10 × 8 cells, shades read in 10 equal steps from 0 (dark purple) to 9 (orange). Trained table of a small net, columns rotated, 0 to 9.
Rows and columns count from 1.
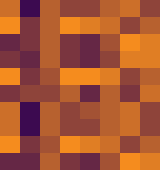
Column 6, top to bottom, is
6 7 5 4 8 6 6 6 7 5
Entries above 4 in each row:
4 6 4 3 6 3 5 4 6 4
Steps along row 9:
down up up down down down up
